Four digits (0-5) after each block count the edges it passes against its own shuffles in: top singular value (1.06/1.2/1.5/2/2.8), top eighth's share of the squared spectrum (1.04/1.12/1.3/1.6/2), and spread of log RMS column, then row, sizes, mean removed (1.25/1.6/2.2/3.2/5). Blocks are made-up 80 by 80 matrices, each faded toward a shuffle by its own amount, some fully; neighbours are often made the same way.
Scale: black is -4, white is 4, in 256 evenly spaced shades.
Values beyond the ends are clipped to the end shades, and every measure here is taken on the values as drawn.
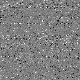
1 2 1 2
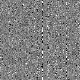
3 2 3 0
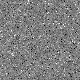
0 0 0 0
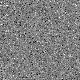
0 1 1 0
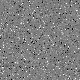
2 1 0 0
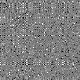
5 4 2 2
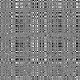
5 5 4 4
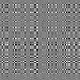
5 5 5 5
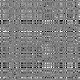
5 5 3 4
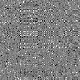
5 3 2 2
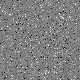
2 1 0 0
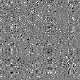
4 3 2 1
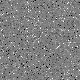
2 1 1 0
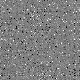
3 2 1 1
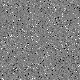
2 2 0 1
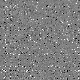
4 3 1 2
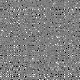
4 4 2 3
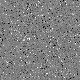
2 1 0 0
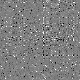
4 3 2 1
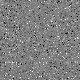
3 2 0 1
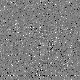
3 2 1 1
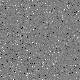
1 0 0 0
